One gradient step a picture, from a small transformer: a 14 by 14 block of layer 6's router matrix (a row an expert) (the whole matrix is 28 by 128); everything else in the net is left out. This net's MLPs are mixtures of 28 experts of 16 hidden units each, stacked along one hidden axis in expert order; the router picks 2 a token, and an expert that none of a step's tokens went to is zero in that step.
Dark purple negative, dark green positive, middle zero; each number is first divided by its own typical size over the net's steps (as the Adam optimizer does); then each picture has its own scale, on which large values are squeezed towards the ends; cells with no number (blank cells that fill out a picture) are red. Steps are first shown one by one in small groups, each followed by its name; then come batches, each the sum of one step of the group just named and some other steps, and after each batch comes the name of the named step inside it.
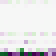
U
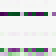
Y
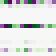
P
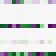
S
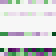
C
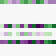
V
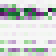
Y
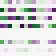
P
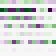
V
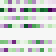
P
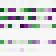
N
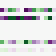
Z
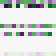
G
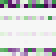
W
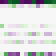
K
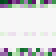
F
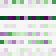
F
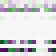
W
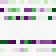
Z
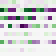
N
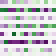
F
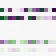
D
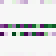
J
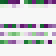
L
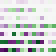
J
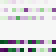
D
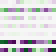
L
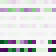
L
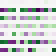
J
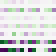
J
